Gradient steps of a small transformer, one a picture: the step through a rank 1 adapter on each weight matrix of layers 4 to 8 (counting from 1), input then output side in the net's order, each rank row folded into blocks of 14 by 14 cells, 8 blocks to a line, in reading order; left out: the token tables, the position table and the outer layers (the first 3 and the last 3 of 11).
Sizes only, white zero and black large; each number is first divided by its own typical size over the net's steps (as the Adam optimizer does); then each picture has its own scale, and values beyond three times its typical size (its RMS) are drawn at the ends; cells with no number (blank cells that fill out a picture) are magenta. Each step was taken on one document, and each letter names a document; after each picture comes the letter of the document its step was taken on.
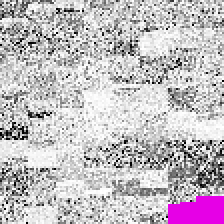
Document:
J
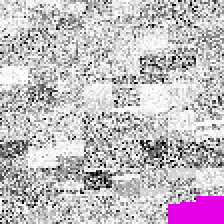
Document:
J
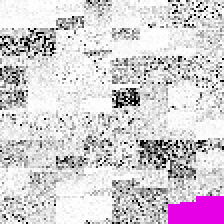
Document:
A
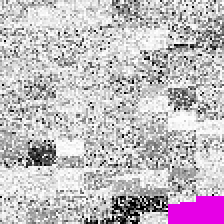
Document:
J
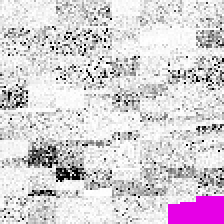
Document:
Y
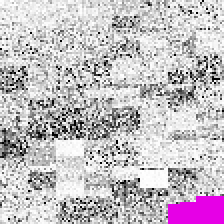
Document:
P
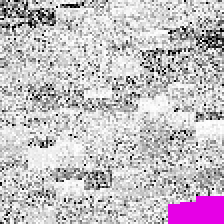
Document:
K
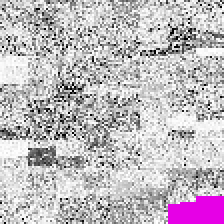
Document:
P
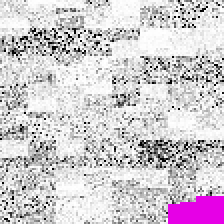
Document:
A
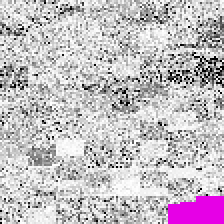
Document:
K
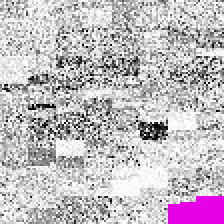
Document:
P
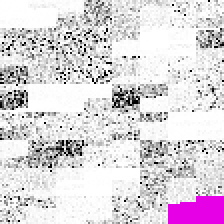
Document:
Y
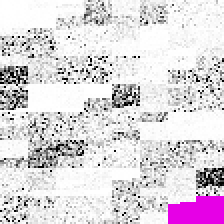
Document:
Y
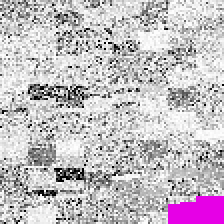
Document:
K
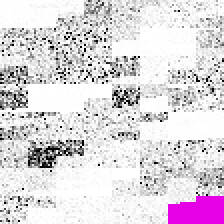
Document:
Y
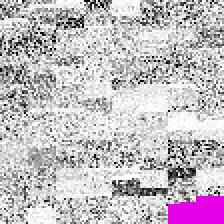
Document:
J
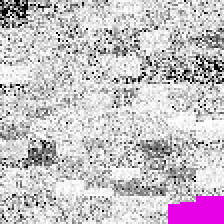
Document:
K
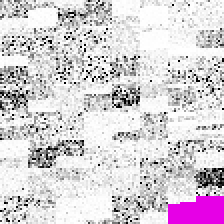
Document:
Y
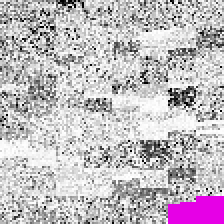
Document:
J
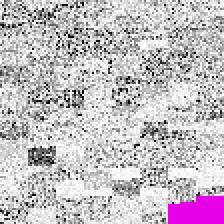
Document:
K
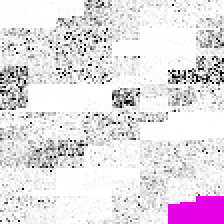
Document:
Y
